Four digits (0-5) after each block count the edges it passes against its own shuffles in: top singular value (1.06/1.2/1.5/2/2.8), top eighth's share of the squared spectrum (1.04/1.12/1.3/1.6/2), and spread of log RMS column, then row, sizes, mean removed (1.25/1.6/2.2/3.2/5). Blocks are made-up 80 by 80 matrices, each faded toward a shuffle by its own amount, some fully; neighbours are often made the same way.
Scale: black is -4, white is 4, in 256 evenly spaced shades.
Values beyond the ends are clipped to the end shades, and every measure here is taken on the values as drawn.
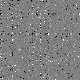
3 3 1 0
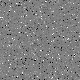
0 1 0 0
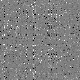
4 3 2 1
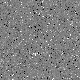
0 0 0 0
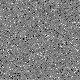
0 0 0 0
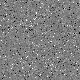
0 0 0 0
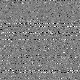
2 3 0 3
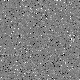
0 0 0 0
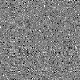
4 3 1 2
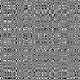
5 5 3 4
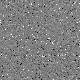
1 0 0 0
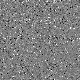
1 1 0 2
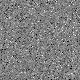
1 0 0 0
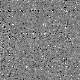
2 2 2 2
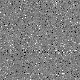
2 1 1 1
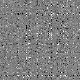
2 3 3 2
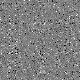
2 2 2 1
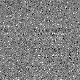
3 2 1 1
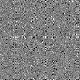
4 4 2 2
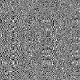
4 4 3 2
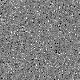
3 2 1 0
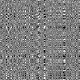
5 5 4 3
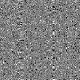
4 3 2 1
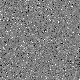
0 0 0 0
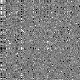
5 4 3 2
